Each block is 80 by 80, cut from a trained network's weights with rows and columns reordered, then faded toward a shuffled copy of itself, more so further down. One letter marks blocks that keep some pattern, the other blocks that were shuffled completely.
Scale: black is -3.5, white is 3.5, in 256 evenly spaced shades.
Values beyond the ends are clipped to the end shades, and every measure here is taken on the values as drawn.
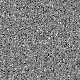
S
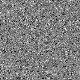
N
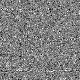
N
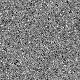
S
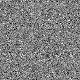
N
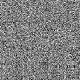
N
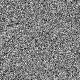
S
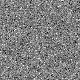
S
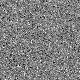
S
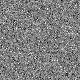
S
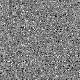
N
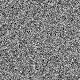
S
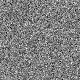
S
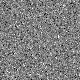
S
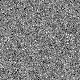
S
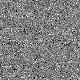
N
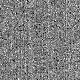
N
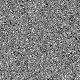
S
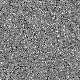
S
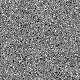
S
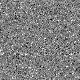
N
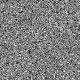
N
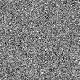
N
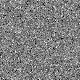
S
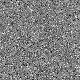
S
